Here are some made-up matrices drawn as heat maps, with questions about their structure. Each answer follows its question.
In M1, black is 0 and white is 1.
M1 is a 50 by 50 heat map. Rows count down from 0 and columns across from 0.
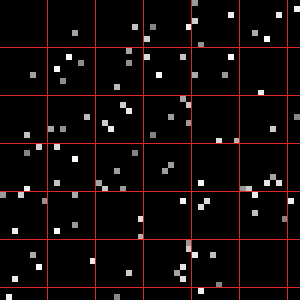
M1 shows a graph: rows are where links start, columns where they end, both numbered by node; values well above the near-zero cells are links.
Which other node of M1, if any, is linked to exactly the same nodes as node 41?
node 40
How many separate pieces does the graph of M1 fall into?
7
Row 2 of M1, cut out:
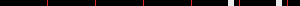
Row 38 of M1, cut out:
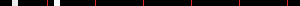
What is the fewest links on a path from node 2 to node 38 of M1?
1
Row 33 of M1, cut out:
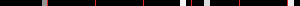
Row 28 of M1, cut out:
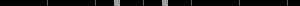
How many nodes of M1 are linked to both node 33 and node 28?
0
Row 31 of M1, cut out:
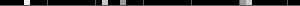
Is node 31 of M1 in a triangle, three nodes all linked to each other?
yes
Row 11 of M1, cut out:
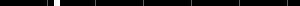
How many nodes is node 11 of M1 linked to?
1
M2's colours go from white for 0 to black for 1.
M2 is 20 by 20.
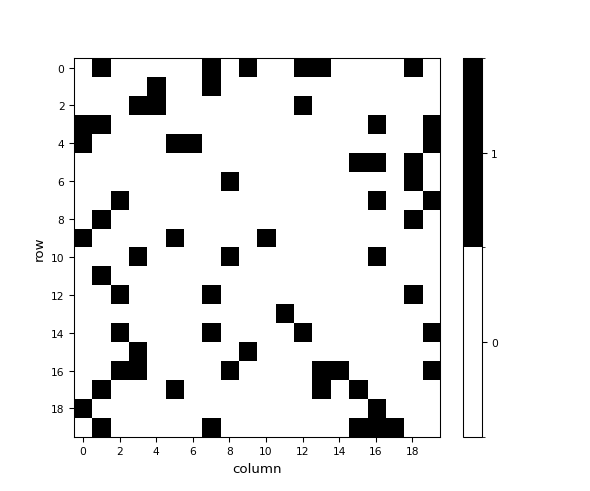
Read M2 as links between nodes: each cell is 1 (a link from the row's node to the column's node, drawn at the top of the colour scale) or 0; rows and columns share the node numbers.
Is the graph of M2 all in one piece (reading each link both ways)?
yes
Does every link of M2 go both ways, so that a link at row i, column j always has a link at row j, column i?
no
